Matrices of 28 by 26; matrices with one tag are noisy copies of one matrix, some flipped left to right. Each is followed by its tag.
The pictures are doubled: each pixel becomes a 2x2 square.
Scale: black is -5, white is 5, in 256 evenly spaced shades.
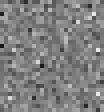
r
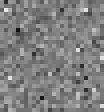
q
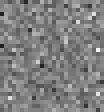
r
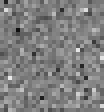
q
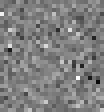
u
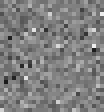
u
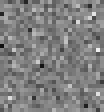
r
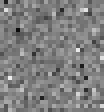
q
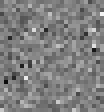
u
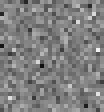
r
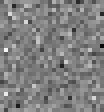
r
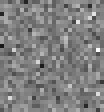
r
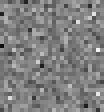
r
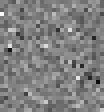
u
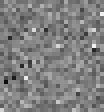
u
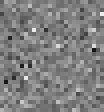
u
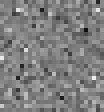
q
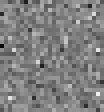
r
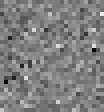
u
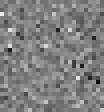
u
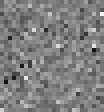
u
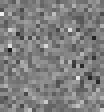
u
